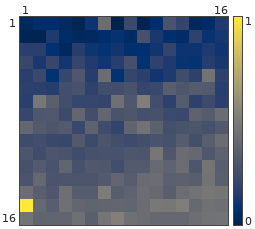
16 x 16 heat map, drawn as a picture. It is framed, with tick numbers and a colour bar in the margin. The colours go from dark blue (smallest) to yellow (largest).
Odd rows or columns: none. Slope: up to the bottom. Histogram: heavy tails on both sides.
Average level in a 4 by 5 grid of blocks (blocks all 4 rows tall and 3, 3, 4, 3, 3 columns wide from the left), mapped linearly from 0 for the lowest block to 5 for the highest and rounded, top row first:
0 0 1 1 0 | 2 2 3 2 3 | 3 3 3 4 4 | 5 4 5 5 5
